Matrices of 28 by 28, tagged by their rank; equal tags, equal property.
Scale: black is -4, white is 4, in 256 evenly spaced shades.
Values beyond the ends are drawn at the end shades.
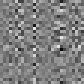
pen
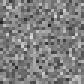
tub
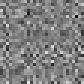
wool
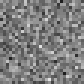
tub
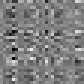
pen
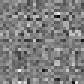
wool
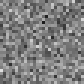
tub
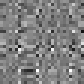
pen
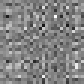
wool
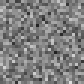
tub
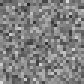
tub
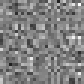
wool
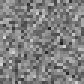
tub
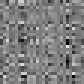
pen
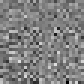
wool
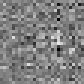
wool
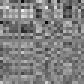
pen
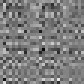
pen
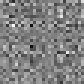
wool
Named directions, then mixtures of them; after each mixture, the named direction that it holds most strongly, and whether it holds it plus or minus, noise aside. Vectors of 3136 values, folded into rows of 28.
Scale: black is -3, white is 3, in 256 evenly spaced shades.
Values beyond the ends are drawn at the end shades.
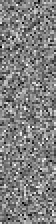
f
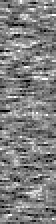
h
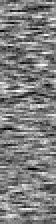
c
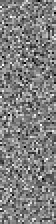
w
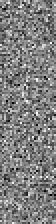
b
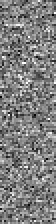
w, minus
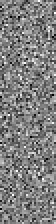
w, minus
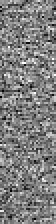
w, minus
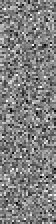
b, minus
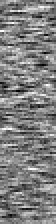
c, minus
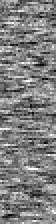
c, minus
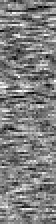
c, plus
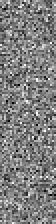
b, plus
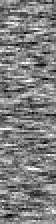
c, minus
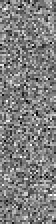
b, minus
